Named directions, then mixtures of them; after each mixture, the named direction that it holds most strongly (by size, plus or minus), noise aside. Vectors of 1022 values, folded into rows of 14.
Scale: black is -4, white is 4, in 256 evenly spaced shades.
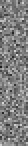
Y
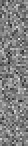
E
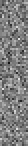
E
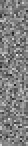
Y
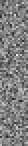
E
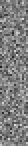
Y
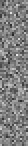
E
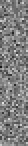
Y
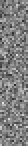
Y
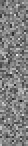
E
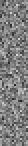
E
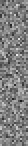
E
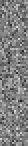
E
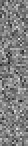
E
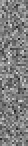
E
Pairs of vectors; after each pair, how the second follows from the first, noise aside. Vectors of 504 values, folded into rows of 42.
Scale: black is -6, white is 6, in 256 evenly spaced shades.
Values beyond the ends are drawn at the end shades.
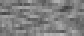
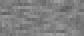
shrunk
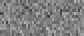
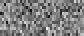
scaled up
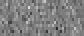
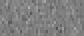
shrunk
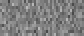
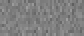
shrunk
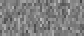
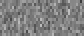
copied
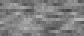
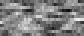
scaled up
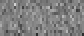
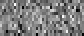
scaled up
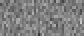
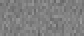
shrunk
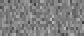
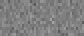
shrunk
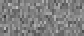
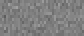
shrunk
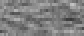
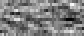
scaled up
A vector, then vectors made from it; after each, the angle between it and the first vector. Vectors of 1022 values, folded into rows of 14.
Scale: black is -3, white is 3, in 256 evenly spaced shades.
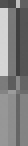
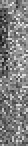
partly opposed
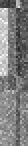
nearly parallel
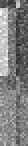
nearly parallel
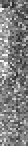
partly aligned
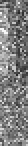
partly aligned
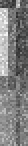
nearly parallel
